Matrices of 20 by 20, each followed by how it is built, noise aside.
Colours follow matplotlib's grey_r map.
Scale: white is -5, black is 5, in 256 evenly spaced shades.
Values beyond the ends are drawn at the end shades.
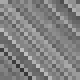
Toeplitz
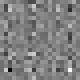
low rank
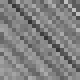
Toeplitz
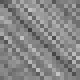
Toeplitz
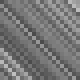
Toeplitz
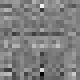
low rank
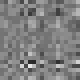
low rank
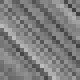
Toeplitz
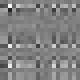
low rank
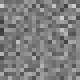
low rank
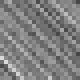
Toeplitz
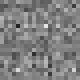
low rank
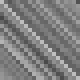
Toeplitz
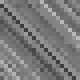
Toeplitz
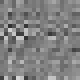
low rank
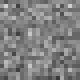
low rank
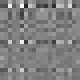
low rank
